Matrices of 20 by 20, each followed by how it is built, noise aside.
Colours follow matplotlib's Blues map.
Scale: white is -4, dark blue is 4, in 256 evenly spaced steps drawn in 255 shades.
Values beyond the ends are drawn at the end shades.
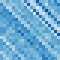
Toeplitz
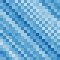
Toeplitz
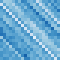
Toeplitz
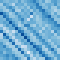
Toeplitz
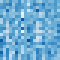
low rank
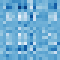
low rank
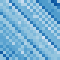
Toeplitz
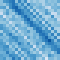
Toeplitz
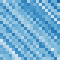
Toeplitz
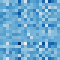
low rank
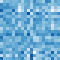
low rank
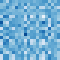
low rank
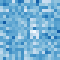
low rank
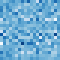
low rank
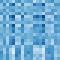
low rank
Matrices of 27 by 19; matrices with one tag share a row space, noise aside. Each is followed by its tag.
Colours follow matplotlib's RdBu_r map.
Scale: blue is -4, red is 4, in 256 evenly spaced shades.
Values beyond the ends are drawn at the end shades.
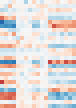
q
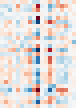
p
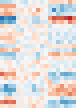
q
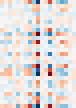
p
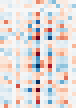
p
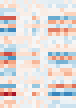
q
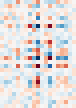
p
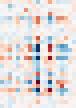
p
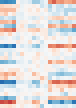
q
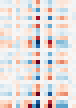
p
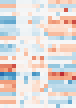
q
